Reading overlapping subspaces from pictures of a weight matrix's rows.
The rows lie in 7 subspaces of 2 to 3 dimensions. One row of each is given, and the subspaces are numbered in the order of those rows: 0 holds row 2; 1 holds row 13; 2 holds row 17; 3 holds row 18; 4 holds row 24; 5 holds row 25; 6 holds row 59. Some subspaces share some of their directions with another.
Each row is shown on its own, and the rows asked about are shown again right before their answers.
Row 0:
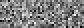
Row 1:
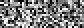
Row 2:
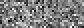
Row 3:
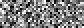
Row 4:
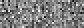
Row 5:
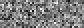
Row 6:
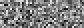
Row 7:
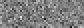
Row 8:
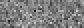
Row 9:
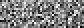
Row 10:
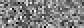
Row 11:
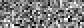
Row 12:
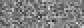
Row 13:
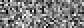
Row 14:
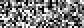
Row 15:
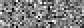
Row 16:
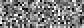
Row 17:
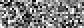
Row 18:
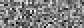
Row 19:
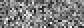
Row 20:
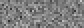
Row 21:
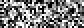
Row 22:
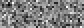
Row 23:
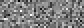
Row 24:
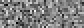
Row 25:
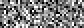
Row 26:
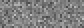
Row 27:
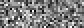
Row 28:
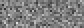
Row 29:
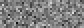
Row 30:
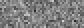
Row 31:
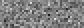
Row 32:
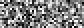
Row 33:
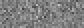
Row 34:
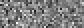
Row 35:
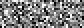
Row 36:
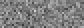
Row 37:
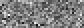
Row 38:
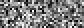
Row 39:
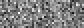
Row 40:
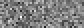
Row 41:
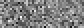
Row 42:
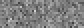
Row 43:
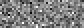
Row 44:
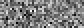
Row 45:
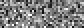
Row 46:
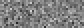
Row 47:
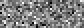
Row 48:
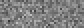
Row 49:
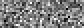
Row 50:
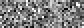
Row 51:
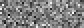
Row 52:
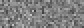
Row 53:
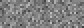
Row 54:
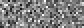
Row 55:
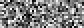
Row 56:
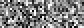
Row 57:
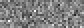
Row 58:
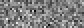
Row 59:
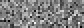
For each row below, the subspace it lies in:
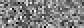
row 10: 0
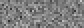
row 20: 5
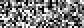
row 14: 2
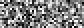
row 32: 2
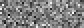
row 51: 5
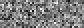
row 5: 2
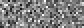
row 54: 4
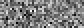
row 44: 4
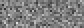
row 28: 5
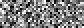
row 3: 4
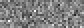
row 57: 6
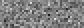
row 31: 6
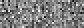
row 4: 1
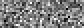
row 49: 6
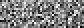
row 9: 6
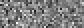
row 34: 4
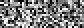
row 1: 3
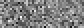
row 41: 0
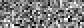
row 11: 6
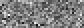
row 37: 5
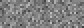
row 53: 4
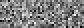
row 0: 6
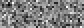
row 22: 2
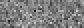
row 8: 6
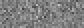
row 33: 1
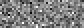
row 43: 5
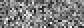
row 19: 4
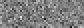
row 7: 0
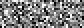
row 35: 2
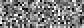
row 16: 0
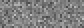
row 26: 2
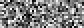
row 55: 2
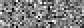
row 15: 3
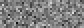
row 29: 5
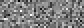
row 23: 5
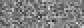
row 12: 3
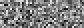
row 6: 3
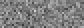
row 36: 1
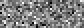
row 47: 5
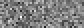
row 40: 0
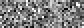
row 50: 1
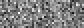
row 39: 1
